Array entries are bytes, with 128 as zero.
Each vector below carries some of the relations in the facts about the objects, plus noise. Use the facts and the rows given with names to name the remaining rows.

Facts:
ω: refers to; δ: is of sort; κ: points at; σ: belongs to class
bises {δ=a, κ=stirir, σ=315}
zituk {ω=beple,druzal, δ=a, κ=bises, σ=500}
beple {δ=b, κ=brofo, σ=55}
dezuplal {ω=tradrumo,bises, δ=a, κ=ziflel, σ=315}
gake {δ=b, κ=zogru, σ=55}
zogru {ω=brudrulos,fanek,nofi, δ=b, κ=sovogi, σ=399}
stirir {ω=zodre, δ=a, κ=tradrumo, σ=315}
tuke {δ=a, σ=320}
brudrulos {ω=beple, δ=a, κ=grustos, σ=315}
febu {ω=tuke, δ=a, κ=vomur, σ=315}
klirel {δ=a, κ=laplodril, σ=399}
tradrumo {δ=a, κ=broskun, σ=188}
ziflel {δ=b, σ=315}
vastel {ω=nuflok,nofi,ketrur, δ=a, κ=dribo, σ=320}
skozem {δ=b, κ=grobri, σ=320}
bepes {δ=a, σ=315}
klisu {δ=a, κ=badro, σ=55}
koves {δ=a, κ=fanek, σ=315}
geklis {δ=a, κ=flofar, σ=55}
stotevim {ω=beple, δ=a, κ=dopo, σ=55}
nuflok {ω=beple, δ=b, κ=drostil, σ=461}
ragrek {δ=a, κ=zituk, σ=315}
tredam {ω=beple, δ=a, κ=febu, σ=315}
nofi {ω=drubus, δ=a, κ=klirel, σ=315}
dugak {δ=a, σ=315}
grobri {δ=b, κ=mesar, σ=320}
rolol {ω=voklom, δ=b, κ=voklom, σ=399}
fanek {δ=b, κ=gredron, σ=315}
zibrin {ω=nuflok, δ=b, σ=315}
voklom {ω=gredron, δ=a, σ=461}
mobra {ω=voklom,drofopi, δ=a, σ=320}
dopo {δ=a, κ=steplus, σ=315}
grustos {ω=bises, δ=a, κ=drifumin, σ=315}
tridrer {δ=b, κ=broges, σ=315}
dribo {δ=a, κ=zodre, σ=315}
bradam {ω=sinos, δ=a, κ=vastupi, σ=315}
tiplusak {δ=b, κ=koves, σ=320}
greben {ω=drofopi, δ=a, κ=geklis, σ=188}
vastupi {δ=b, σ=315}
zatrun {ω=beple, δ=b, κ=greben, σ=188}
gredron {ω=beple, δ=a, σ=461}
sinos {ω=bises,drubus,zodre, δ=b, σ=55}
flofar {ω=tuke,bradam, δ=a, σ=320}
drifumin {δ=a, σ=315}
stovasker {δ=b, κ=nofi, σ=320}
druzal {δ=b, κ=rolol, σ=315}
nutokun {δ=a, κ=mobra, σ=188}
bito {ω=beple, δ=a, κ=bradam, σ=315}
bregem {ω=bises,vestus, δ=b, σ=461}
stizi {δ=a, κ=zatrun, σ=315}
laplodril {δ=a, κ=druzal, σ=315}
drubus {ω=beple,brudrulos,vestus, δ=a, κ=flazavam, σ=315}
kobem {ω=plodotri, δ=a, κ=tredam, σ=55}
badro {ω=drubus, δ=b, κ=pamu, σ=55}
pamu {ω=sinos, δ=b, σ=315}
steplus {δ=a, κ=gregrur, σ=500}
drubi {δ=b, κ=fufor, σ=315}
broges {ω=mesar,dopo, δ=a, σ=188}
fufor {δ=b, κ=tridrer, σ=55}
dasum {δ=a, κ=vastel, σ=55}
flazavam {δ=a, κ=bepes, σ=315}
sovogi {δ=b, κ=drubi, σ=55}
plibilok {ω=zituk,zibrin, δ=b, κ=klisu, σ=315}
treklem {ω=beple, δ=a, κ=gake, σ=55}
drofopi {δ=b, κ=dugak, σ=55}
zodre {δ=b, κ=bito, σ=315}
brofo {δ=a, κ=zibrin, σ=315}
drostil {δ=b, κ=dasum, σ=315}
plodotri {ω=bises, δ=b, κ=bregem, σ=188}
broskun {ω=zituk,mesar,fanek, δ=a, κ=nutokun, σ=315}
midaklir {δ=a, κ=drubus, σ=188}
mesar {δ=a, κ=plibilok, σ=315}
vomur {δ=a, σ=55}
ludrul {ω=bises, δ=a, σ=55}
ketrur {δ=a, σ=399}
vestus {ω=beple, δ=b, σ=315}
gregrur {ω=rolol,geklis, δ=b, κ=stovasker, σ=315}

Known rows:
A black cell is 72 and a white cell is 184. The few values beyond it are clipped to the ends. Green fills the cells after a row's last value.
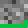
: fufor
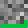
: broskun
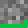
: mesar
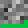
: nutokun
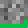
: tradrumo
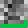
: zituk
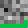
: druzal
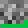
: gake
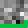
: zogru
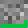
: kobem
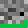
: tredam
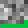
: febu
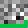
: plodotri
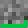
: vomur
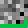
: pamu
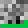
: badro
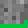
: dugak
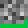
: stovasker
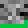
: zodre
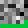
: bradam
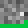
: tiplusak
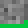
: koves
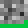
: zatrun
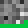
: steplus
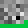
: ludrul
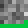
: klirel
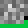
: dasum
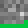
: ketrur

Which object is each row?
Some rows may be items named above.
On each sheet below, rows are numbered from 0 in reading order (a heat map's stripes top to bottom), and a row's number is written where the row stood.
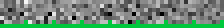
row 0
gredron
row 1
sinos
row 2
ludrul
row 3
vastupi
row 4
pamu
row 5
bito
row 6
druzal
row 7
stirir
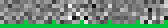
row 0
plibilok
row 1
broskun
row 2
plodotri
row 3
zibrin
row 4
ketrur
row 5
nuflok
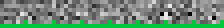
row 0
dopo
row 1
beple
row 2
stovasker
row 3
broges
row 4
gregrur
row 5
drubus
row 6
treklem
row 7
ludrul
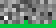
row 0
vastel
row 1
laplodril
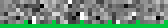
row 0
bises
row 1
voklom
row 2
nofi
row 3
ragrek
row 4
mobra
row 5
bregem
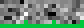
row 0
stotevim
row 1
vastupi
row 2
zogru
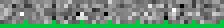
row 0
tuke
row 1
dribo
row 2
drubus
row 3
vestus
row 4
greben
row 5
drostil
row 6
flofar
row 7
broges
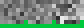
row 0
stirir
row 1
drofopi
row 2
rolol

